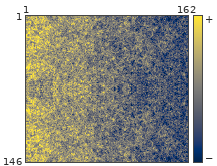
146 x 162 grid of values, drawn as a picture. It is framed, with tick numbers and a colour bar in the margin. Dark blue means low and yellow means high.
Average level on the scale: 50%. Odd rows or columns: none. Slope: up to the left. Mirror symmetry: top to bottom. Stripes: none.
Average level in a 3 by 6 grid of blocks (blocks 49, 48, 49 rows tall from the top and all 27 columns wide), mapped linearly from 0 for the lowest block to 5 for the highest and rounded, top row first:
5 4 3 2 1 0 | 4 4 3 2 1 0 | 5 4 3 2 1 0
